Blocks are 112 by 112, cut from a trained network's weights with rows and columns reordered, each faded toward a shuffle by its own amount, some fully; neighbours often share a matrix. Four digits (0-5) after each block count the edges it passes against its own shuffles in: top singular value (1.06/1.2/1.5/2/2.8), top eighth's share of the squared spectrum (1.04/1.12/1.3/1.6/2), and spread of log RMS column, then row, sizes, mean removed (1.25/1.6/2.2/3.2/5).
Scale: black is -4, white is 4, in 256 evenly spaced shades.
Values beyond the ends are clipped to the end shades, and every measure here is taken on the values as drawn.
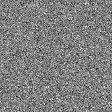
3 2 0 1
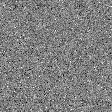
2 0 0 0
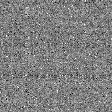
3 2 0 1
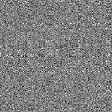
4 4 2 3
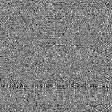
4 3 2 2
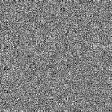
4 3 2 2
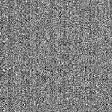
3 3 1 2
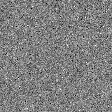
1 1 0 1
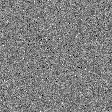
0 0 0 0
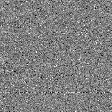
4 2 0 2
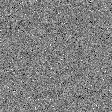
0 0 0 0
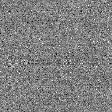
3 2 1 1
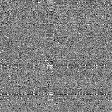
4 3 1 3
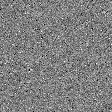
0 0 0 0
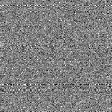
4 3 2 2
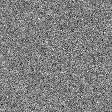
0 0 0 0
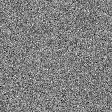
0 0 0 0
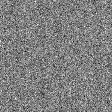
2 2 0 0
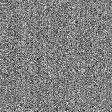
3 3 1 1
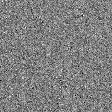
2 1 0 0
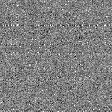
4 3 1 2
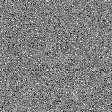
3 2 0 0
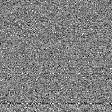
4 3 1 2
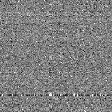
4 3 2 2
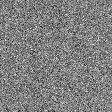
1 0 0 0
